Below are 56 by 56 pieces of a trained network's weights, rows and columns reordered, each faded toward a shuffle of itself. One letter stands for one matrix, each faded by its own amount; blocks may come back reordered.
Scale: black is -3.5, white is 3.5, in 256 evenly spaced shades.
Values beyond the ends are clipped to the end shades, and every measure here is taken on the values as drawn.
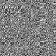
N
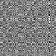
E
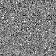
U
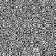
N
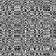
E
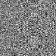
N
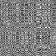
E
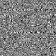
N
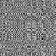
E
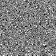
U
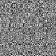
N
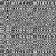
E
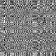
E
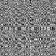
E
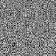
N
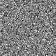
U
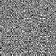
N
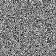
U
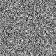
U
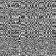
E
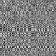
E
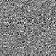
N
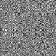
N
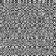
E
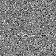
U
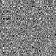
N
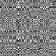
E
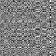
E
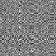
E
